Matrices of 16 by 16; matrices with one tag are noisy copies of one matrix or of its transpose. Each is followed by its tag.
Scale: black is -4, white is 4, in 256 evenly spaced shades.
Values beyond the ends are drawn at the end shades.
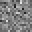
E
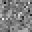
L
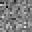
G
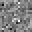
L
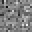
G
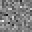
E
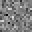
E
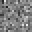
G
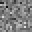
G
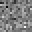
G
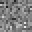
G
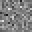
E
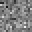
G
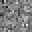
G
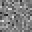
E
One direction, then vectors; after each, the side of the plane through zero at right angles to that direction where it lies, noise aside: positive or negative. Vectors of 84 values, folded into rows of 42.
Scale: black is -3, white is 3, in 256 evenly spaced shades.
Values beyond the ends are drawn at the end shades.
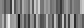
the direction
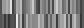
negative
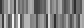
negative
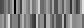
positive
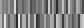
negative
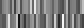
positive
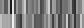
positive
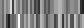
negative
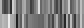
positive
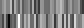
negative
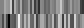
negative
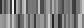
positive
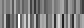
negative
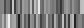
positive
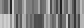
positive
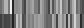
negative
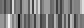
positive
